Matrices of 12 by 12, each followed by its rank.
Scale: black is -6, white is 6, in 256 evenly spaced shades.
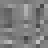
two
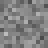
full rank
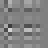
one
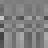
one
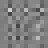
two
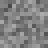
full rank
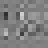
two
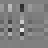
one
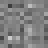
two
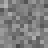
full rank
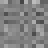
two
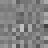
two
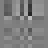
one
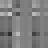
one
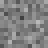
full rank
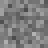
full rank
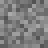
full rank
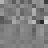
two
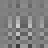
one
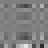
one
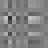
one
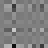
one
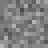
full rank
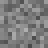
full rank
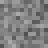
full rank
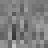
two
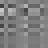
one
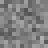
full rank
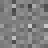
two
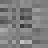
two
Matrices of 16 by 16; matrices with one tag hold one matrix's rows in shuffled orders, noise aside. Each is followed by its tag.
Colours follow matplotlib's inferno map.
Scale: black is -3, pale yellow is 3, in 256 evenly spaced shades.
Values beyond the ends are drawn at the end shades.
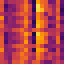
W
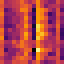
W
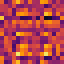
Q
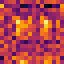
Q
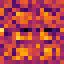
Q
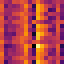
W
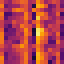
W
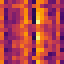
W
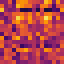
Q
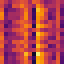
W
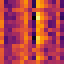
W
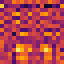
Q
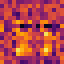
Q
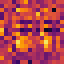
Q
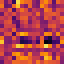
Q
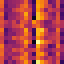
W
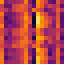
W
